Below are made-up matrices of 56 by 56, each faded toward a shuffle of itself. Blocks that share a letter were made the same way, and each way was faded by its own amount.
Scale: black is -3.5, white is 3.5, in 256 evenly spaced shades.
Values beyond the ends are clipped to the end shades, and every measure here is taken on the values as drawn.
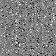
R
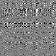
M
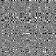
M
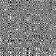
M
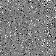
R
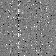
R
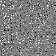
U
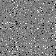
U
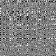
M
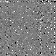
U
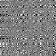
M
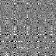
M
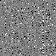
R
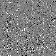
U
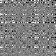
M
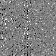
R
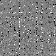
U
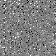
R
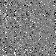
U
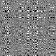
M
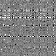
M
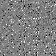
R
